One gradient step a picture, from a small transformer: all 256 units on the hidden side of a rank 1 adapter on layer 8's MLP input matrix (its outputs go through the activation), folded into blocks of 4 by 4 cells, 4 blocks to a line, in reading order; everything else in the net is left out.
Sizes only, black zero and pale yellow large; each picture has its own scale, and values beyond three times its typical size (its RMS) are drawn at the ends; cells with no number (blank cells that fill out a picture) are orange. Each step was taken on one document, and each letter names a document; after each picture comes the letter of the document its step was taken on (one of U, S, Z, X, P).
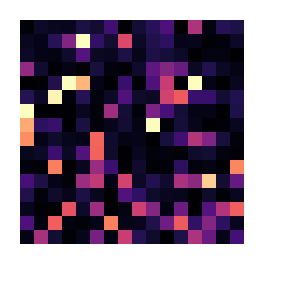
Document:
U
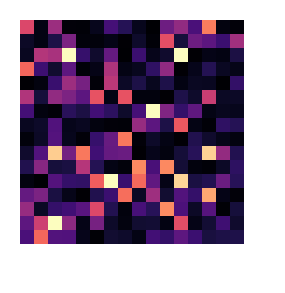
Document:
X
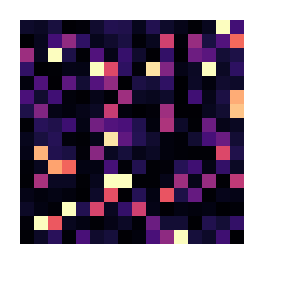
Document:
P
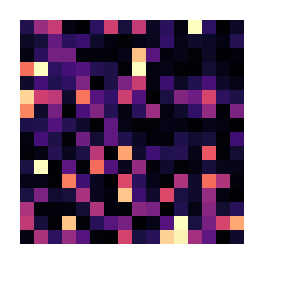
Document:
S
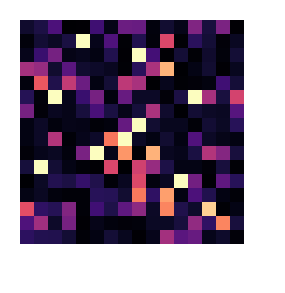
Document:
X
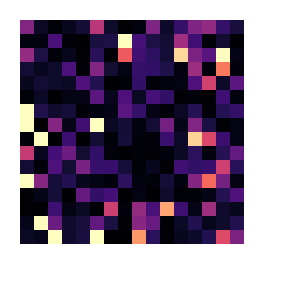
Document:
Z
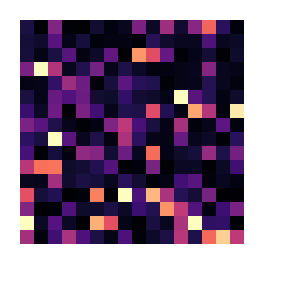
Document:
S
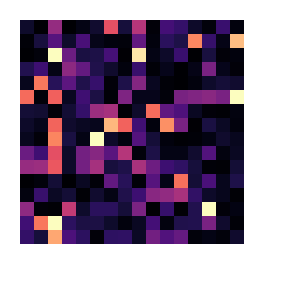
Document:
X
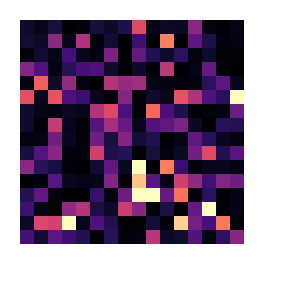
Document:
X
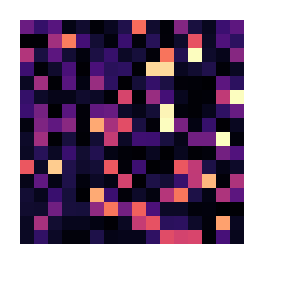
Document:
P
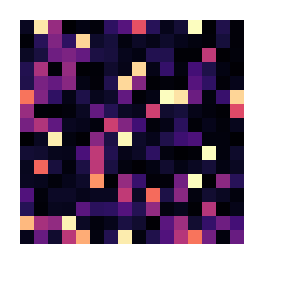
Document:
S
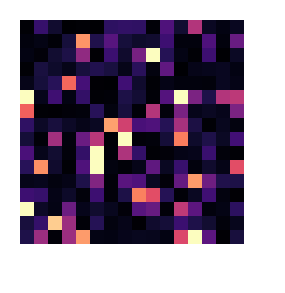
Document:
S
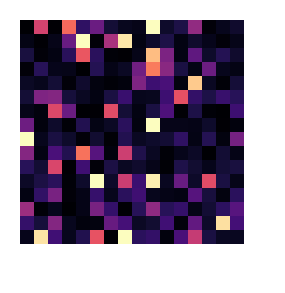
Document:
U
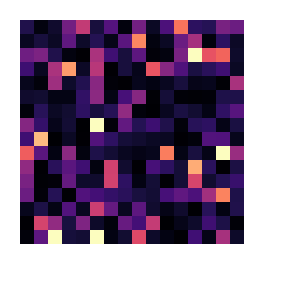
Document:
Z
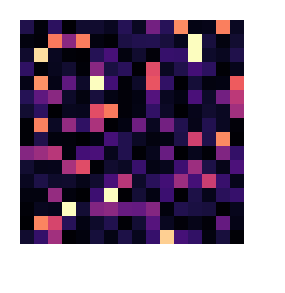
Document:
P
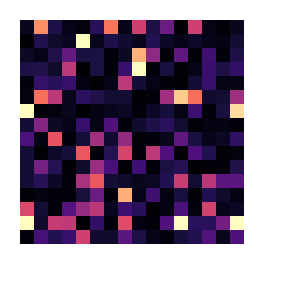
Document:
S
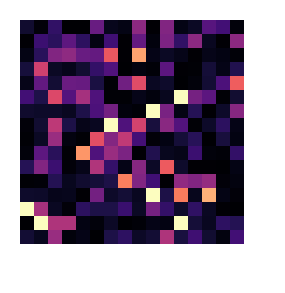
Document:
X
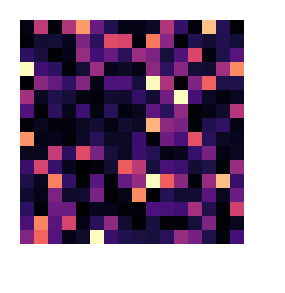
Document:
U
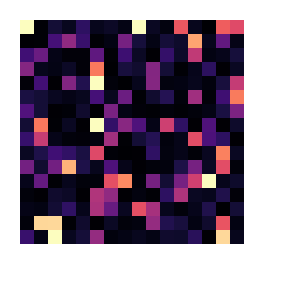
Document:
P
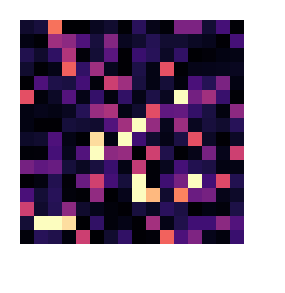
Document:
X
